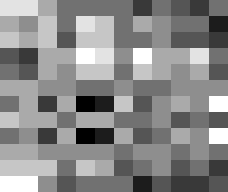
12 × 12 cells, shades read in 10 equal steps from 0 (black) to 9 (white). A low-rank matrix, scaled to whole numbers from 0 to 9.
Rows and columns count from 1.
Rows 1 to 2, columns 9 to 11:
4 3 2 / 5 4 4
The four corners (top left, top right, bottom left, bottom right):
8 4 9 3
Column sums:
71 69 64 55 61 60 54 52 57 50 53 49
